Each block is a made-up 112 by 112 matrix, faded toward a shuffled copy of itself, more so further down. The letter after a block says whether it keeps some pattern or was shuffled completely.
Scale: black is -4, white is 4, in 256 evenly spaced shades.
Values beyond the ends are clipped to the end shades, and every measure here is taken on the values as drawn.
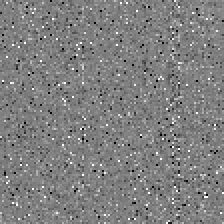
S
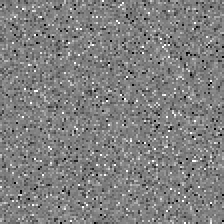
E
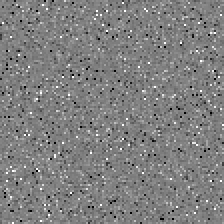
E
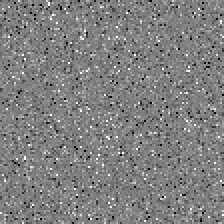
E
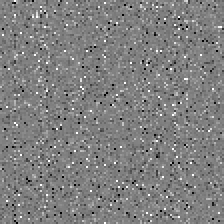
S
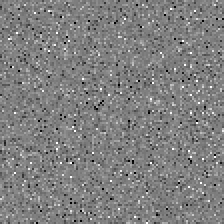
E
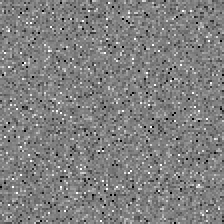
E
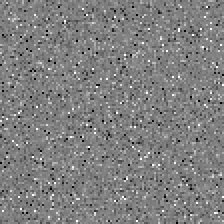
E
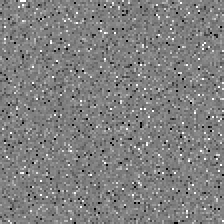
E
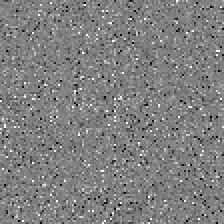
S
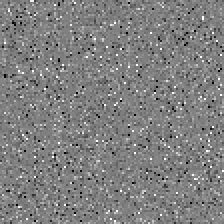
S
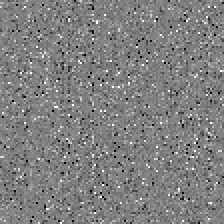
S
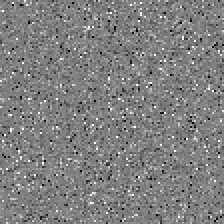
S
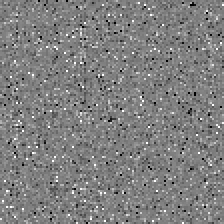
S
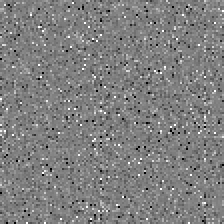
S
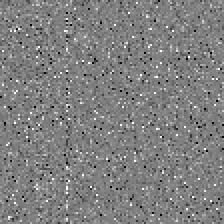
S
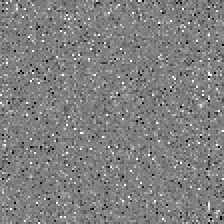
S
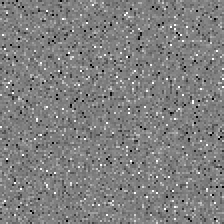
E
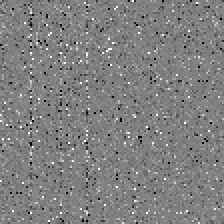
S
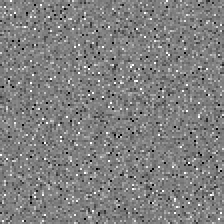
E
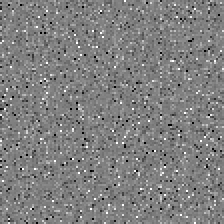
S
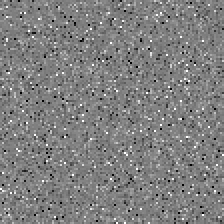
E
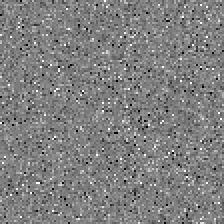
S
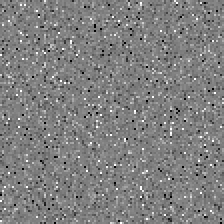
S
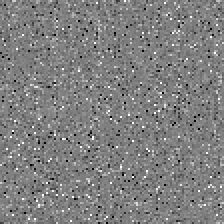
S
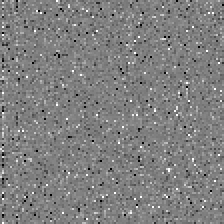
S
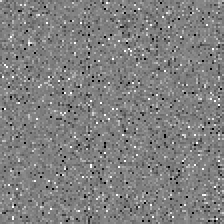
S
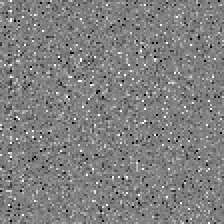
S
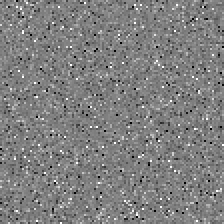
E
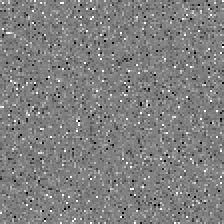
E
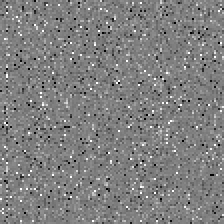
S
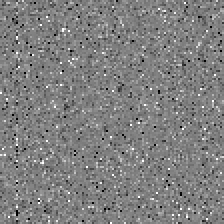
S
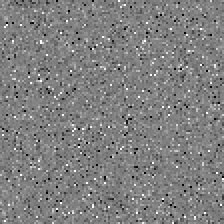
E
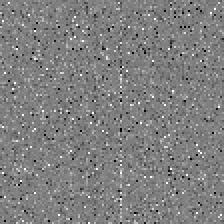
S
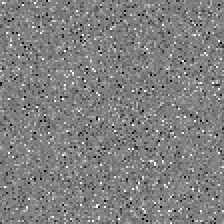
E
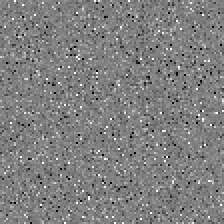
E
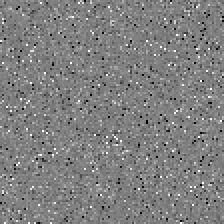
E
